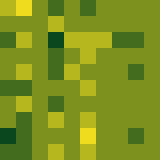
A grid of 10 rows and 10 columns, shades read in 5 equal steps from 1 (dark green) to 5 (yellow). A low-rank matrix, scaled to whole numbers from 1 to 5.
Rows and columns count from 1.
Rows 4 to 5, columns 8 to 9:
3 3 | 3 2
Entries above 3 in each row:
2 1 4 1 2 1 1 2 1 2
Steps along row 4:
same same down up up down same same same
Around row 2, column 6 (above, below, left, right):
2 4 3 3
